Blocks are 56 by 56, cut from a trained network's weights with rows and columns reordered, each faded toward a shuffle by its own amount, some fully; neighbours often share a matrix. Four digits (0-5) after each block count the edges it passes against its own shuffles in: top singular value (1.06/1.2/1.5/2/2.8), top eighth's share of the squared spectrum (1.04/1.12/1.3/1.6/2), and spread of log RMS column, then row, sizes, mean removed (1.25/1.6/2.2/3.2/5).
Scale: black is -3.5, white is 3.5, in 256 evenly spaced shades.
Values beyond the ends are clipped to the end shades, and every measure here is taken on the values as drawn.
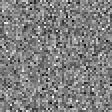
1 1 0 0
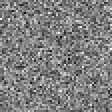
2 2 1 0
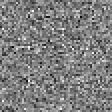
2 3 0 2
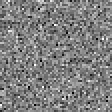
0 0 0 0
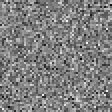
1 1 0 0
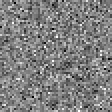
0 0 0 0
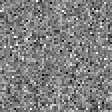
0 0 0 0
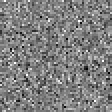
0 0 0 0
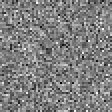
1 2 0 1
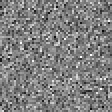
0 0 0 0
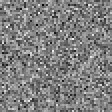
1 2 0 1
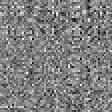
3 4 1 3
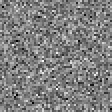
0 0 0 0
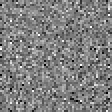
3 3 2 1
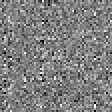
3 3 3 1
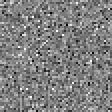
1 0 0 0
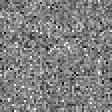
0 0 0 0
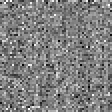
2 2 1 2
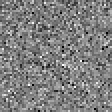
1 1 0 0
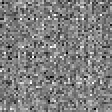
3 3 0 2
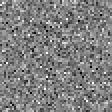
1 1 0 0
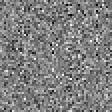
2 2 2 0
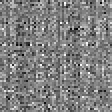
3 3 0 3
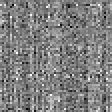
3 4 1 3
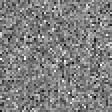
0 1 0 0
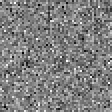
0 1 0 0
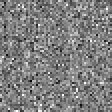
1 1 0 0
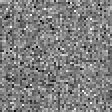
1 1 0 0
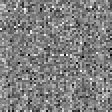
2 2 0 2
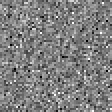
0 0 0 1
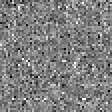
2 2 0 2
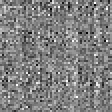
3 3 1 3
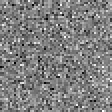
0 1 0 0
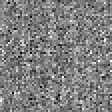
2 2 0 1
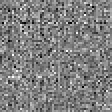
2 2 0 2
